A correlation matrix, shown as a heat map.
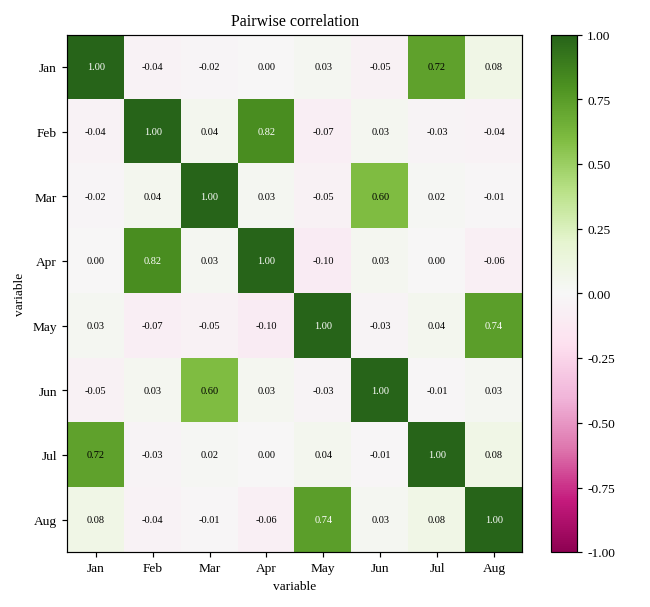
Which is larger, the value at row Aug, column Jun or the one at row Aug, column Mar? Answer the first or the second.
the first
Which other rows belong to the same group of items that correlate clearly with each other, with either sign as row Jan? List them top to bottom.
Jul
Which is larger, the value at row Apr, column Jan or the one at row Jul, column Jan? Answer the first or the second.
the second
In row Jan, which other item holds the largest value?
Jul
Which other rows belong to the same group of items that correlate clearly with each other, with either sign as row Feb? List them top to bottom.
Apr
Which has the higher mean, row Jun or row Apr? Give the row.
Apr
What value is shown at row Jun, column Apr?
0.03
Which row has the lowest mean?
May
